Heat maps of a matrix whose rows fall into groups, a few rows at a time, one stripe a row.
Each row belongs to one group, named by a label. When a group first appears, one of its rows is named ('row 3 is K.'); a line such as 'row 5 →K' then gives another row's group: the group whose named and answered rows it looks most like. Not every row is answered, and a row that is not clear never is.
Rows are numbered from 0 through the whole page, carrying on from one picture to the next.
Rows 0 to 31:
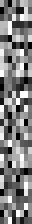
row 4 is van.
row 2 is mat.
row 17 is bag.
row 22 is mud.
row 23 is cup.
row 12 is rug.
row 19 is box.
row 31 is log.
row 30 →bag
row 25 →box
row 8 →cup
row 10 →mud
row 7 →mud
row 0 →cup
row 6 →van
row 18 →cup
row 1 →rug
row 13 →mat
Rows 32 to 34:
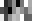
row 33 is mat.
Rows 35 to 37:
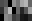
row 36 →log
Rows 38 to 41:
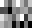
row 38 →mud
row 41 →van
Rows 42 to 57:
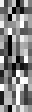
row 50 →box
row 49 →mat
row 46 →log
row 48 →cup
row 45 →mud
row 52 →bag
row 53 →mat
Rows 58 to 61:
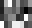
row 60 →rug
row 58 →log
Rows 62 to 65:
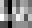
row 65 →mat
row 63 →cup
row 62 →cup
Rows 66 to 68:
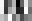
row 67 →box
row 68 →van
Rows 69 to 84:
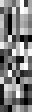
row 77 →rug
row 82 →bag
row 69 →mud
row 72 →cup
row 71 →cup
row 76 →mat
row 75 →mud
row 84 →mat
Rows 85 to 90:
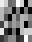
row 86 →van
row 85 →mud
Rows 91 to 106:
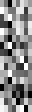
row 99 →mud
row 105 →box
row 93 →log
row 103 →rug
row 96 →cup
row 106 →mud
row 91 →cup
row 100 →box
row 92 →mud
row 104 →van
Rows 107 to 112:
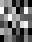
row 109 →log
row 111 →van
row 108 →box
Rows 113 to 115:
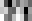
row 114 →mud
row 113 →cup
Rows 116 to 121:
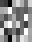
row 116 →mat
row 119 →log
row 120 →box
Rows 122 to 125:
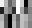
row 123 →bag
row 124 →cup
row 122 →mud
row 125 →cup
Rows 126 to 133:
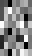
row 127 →log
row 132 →bag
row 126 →mat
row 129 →mud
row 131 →rug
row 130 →cup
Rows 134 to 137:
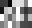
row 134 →mat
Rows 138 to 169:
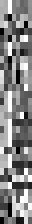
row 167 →mat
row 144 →log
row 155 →van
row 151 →log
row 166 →mat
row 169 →rug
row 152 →log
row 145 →log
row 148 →box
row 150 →box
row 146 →cup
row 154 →mud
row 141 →mud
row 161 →van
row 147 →mat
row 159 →box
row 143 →mat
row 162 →box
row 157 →van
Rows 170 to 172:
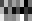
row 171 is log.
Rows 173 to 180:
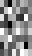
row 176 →mat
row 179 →bag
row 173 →cup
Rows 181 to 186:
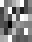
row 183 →mat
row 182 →log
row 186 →van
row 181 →mud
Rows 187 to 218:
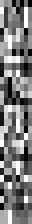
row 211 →bag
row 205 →mud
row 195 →log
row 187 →van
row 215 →box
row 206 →box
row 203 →bag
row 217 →van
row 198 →cup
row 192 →log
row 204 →bag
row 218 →van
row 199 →mat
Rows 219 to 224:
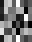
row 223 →box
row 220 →bag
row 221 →rug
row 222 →van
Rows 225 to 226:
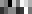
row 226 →rug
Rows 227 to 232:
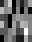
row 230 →cup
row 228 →van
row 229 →mat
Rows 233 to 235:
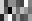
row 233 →box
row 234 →cup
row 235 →log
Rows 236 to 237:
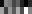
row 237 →box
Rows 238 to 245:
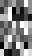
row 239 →log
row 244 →bag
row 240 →van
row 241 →mat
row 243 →log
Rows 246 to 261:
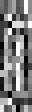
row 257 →bag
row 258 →bag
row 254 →bag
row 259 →mat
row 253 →bag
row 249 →mat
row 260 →van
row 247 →rug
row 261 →box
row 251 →bag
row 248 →log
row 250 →log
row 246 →rug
